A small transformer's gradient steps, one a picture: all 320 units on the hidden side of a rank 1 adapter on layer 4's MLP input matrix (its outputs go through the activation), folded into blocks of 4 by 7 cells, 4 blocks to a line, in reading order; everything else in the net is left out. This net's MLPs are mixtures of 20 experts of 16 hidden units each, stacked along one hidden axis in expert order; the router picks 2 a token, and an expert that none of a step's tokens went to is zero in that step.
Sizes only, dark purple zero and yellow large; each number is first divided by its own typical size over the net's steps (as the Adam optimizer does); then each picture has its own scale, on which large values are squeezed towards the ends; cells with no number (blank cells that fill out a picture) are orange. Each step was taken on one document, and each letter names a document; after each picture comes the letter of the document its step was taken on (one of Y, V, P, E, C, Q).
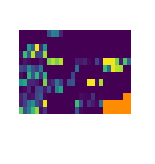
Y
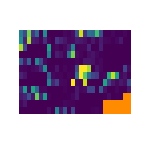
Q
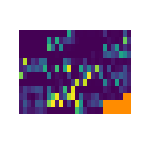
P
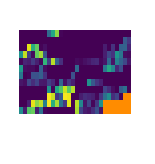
Y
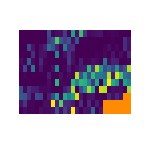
P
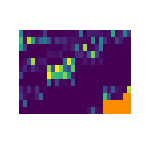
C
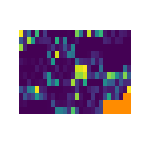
Q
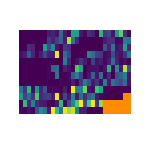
P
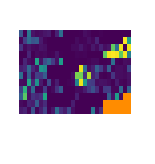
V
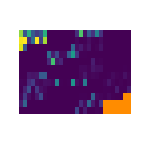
Q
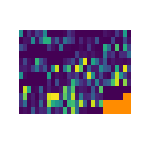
P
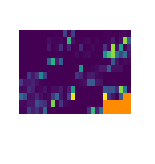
V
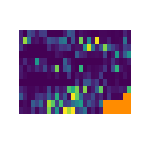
P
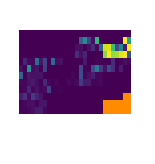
V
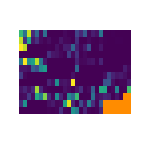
Q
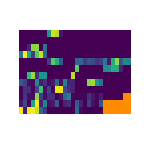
Y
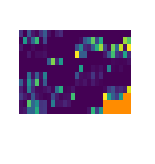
V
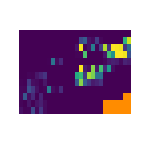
V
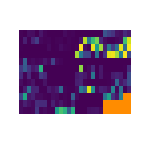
V
